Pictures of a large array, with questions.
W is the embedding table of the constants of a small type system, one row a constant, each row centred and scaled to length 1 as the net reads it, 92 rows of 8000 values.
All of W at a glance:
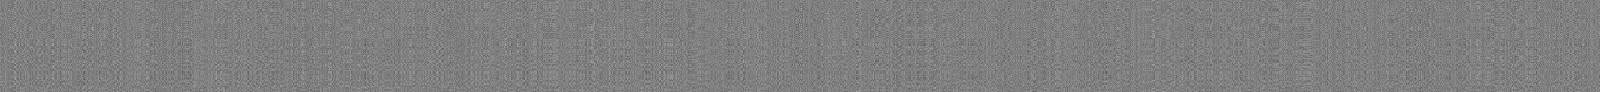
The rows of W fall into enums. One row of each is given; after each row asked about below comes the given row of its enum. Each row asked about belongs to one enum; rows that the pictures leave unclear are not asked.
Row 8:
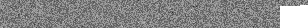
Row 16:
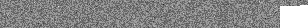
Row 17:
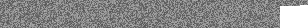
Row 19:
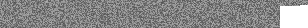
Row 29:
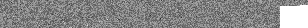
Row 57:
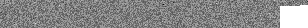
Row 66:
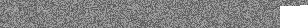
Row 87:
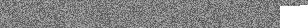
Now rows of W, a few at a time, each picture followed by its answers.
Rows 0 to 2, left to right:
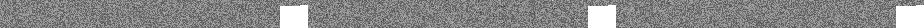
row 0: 19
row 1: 8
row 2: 66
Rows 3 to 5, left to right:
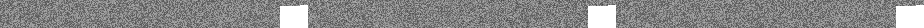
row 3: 17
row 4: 87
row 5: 17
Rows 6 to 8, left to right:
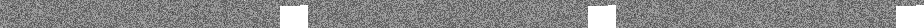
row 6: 8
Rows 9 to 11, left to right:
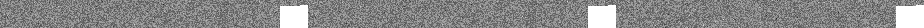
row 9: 16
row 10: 16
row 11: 29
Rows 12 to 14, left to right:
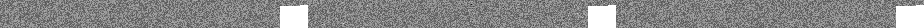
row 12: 17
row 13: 57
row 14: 17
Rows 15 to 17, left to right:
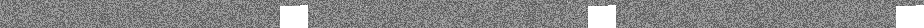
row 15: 19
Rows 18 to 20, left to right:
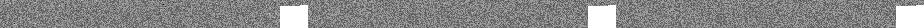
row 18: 57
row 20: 19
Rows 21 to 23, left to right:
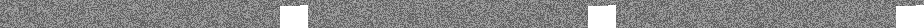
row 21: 66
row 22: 19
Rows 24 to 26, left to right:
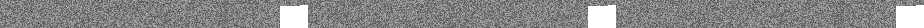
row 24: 16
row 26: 16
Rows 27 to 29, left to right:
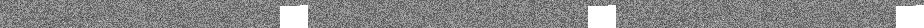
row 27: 29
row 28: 8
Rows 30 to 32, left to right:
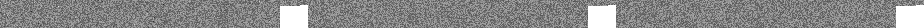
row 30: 16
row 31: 19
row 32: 17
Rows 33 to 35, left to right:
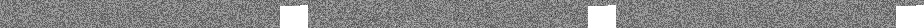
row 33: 19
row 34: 29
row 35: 19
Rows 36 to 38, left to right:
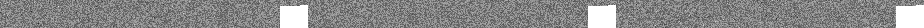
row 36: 16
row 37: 19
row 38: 29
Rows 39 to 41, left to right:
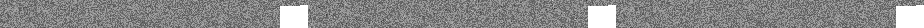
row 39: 66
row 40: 8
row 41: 66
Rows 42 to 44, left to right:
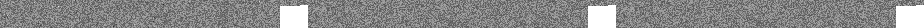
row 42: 16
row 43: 66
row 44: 66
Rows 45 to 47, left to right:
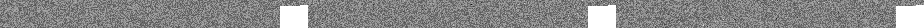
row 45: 66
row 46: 57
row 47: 29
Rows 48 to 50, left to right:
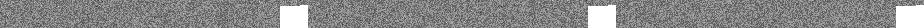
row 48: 16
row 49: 8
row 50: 17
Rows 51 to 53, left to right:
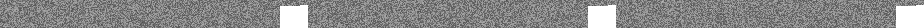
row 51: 66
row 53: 19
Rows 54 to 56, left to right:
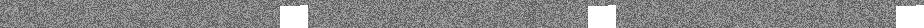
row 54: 66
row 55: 16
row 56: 8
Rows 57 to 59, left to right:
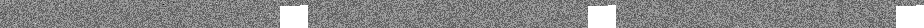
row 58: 17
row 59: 8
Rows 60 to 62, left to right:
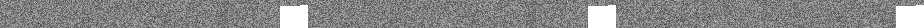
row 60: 16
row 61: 16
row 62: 29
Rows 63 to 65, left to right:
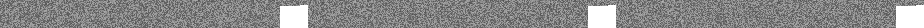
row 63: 17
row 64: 19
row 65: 19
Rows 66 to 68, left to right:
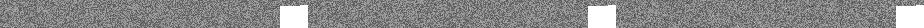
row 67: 17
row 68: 8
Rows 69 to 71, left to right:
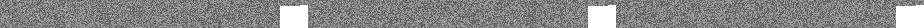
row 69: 87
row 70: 16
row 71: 17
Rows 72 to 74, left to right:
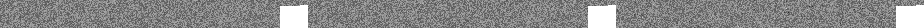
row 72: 17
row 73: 17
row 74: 8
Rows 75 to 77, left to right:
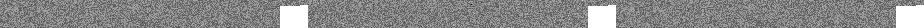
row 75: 66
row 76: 57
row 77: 66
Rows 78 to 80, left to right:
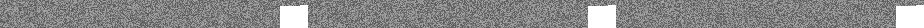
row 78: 66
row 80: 19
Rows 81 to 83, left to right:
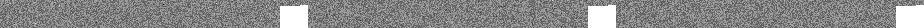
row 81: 57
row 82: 8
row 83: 17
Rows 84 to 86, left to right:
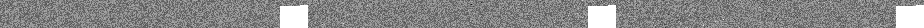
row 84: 17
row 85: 57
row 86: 29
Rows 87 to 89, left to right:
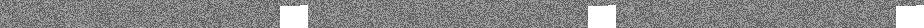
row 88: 19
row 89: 66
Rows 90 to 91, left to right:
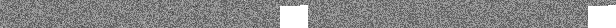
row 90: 8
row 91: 19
